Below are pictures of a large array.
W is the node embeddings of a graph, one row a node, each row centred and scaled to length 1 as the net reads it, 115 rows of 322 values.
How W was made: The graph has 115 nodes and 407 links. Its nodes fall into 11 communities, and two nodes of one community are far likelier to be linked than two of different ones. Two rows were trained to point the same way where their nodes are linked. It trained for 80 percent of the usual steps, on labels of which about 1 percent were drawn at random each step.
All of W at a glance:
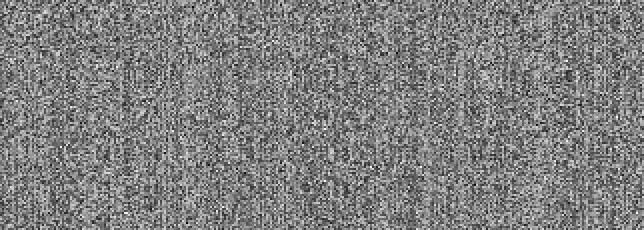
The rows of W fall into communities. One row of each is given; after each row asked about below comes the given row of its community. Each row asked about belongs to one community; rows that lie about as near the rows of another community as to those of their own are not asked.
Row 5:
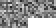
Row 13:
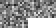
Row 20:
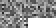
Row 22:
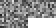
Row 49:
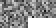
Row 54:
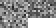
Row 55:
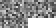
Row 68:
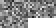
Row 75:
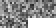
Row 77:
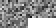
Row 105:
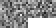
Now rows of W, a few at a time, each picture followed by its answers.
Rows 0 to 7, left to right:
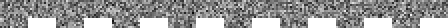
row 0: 49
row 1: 55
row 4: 77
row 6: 49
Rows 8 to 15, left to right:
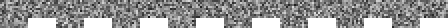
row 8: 54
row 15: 55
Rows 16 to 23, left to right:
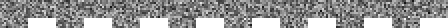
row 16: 68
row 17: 49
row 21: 75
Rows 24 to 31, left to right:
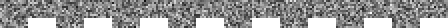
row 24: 68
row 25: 68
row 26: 75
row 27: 75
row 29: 105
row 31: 5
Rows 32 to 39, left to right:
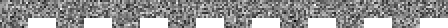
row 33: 68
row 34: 55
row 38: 22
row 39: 54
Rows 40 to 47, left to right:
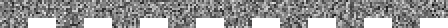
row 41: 20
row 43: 20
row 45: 75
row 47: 55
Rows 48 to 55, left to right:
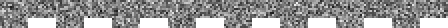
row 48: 5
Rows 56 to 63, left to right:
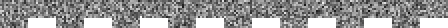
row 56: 22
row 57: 75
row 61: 22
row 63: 105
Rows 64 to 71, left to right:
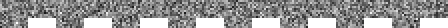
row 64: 105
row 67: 49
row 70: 55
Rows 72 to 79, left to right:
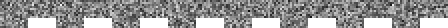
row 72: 22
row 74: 55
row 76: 54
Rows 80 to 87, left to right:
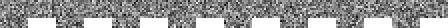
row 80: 55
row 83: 49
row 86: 22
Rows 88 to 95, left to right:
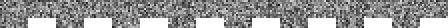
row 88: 13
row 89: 5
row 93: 105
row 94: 105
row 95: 54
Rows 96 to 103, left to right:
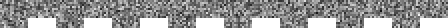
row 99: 22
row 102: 22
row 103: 49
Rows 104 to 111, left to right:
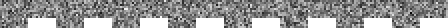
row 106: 13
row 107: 75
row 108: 105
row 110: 13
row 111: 68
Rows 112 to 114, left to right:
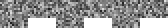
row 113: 105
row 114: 75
